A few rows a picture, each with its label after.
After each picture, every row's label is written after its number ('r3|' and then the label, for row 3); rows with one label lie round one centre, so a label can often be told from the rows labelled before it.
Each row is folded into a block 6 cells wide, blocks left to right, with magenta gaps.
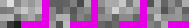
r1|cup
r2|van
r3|cup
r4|van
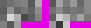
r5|van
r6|van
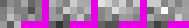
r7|van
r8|cup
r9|cup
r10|cup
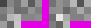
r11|van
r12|van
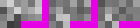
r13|cup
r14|van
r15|van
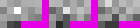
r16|cup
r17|cup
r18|cup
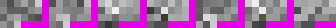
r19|van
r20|van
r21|cup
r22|cup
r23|van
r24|cup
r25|cup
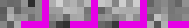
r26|van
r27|cup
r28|cup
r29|van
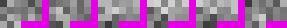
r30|van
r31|van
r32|cup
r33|cup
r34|cup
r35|van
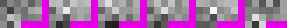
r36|van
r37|cup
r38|cup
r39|cup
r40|cup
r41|van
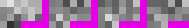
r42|cup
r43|van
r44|van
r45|van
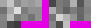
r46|cup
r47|van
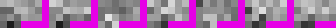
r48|cup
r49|cup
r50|van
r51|cup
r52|van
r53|cup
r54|cup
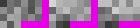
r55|van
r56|cup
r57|cup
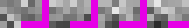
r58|van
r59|cup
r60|cup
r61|cup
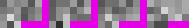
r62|van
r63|van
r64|van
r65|cup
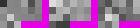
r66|van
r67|cup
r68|van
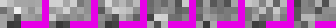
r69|cup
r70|cup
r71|cup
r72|van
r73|van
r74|cup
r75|van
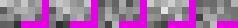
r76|cup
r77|cup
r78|van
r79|cup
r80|van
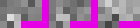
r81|van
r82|van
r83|cup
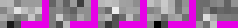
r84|cup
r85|van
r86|cup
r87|cup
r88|van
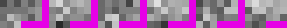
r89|van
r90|cup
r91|van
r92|cup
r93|van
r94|cup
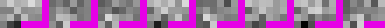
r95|cup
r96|van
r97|van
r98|cup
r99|van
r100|cup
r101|cup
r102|van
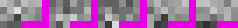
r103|cup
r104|van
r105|van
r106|cup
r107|cup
